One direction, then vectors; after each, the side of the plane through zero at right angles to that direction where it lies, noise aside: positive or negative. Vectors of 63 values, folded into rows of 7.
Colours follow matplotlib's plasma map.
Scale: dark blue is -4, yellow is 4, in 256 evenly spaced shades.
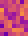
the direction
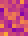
negative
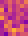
positive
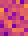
positive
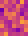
negative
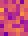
positive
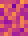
negative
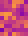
negative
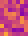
negative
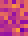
positive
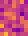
negative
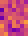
negative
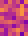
positive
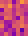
negative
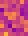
negative
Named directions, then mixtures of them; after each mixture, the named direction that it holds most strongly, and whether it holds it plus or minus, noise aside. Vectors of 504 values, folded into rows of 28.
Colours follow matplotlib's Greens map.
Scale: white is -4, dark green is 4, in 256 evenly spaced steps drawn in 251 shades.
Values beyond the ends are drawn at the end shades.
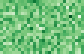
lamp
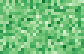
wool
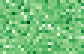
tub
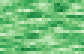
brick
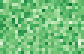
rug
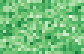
wool, plus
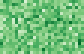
rug, minus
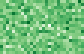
tub, plus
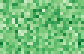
rug, minus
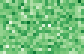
tub, plus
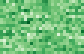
tub, plus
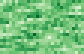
brick, plus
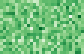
lamp, minus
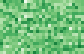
rug, minus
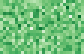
lamp, minus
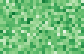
wool, plus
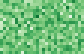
rug, minus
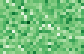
tub, plus
